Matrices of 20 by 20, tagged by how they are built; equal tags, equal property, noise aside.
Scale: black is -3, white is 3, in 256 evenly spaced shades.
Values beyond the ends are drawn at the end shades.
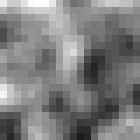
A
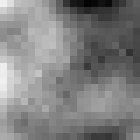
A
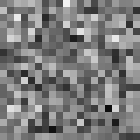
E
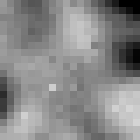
A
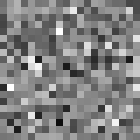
E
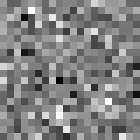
E
